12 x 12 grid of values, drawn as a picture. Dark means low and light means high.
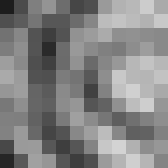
A vertical seam about 60% of the way across splits the table, and the right part is higher. Concentric rings centre on the middle right. The ninth with the lowest average is the top left. Overall the values sit about 50% of the way up the scale.
